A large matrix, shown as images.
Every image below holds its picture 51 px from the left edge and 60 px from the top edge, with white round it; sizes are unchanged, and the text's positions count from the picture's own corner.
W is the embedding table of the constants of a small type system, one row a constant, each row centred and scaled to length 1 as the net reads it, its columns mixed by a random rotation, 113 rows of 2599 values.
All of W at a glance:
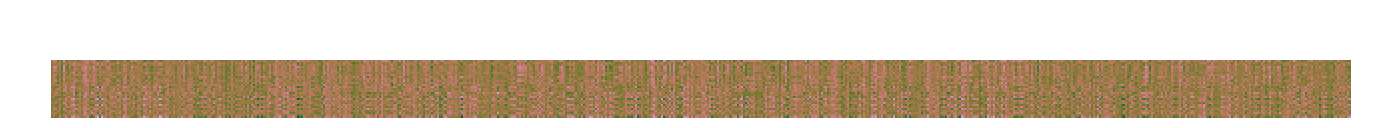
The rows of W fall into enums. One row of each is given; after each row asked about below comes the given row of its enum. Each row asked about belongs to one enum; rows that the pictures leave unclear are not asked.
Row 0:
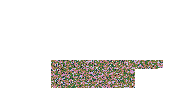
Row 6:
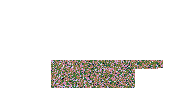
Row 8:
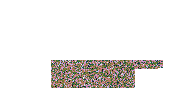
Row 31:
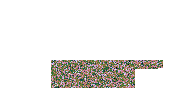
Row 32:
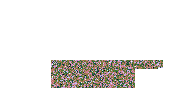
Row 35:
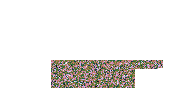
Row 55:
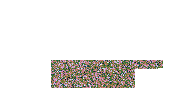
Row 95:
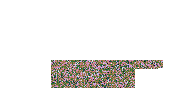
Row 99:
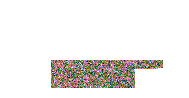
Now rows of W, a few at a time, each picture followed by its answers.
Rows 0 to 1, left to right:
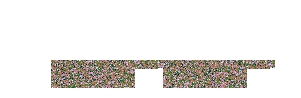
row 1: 32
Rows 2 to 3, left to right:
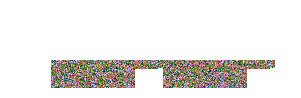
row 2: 31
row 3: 32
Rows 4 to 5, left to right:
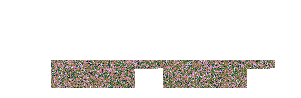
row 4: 99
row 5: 95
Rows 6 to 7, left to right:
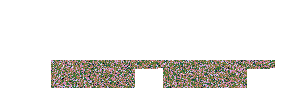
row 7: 31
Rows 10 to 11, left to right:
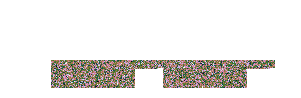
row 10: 35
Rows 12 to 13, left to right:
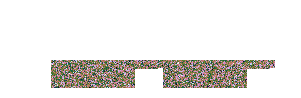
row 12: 31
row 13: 35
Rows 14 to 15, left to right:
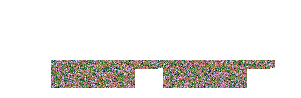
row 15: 32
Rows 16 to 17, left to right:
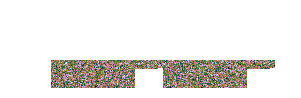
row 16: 35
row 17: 31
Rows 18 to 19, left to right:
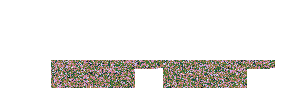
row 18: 99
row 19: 31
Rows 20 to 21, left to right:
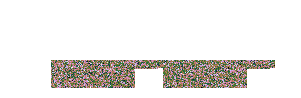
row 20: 99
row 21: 31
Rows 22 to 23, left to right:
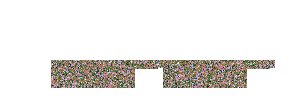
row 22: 32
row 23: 35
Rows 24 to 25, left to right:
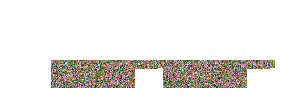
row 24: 35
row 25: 95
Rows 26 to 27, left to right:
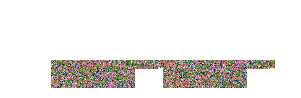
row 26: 32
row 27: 99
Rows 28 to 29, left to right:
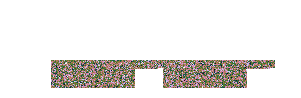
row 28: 35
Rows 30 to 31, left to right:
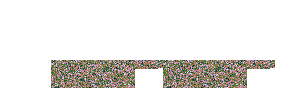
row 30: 31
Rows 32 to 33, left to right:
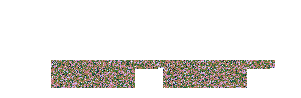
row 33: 0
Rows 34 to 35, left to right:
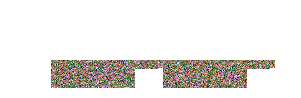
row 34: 0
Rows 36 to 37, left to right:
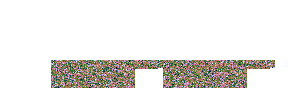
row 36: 31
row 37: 32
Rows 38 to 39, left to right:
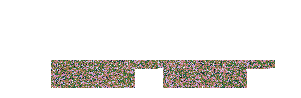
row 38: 0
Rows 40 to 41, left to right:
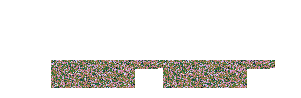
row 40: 31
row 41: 31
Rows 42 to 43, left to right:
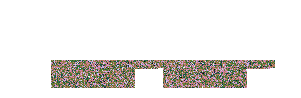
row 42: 95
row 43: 99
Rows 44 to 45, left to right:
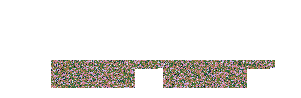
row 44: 0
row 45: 32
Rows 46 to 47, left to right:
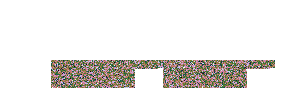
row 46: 0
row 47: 99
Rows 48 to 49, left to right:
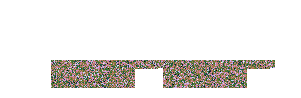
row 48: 95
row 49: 32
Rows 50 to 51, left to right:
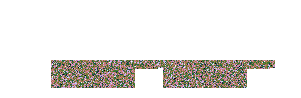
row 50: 32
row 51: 6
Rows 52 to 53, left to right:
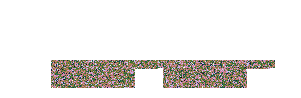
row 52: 0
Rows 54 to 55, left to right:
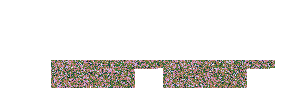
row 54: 99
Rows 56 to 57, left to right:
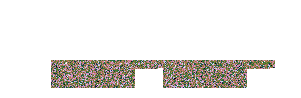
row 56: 35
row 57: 6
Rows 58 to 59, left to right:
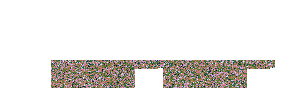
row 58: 8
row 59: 32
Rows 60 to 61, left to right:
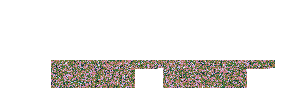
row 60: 35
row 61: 99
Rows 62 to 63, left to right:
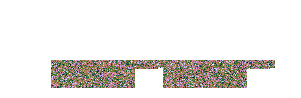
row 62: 32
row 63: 55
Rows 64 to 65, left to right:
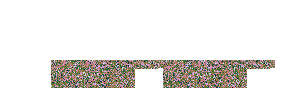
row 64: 95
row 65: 95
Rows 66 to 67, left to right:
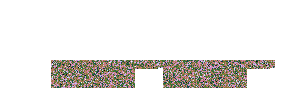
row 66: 32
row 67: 95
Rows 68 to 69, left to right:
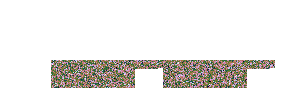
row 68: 31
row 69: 35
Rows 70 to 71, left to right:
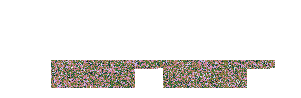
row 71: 95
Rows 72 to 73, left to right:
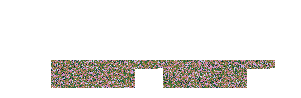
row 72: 0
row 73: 95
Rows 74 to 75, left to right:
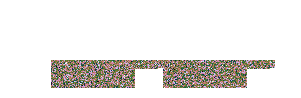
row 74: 35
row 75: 0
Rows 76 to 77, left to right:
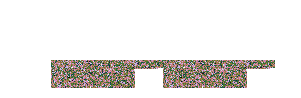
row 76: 99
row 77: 99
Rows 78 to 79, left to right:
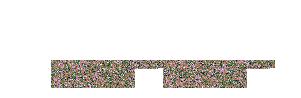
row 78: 55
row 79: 99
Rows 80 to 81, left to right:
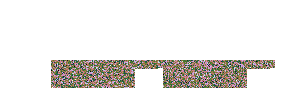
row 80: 0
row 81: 95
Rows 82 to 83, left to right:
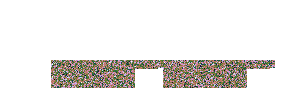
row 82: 32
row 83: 8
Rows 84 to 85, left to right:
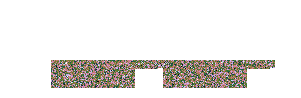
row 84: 35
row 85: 32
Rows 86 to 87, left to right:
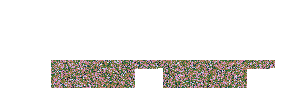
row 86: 55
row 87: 35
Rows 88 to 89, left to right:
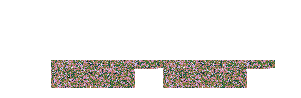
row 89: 99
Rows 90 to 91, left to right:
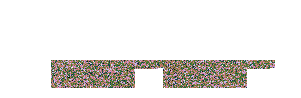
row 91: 0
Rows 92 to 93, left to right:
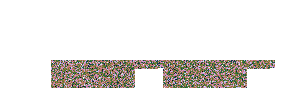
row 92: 8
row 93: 0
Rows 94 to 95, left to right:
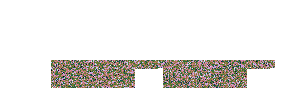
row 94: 0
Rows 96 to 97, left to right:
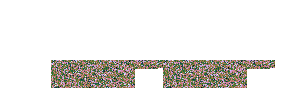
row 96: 31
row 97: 31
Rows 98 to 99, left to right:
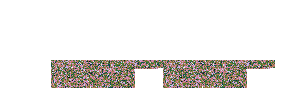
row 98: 99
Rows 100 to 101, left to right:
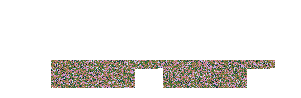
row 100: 0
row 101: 95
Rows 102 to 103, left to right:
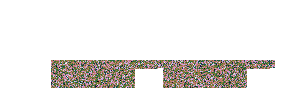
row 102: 35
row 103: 8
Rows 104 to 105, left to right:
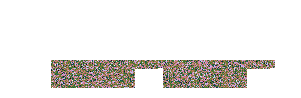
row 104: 0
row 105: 95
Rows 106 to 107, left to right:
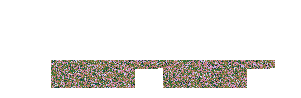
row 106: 31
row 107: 95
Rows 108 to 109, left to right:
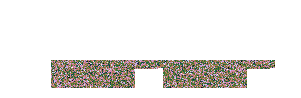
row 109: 31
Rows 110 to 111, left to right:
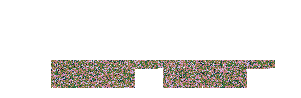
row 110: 0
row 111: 99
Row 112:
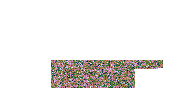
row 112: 99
